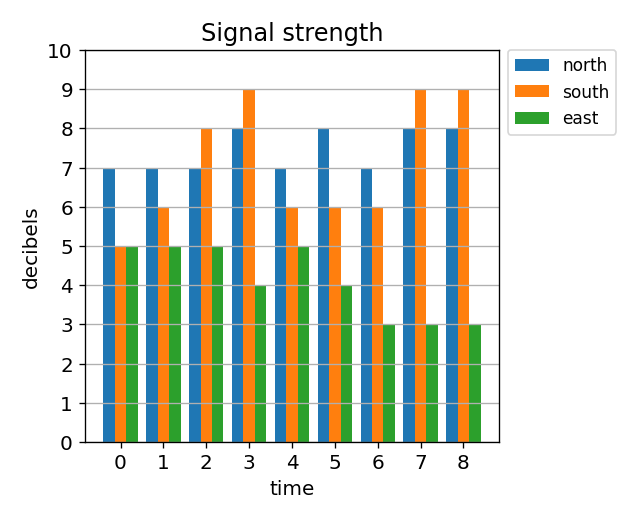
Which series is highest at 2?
south
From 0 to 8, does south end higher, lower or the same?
higher
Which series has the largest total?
north
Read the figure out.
Title: Signal strength
x-axis: time, ticks 0 1 2 3 4 5 6 7 8
y-axis: decibels, ticks 0 1 2 3 4 5 6 7 8 9 10
Legend: north, south, east
Values:
north: 7 7 7 8 7 8 7 8 8
south: 5 6 8 9 6 6 6 9 9
east: 5 5 5 4 5 4 3 3 3
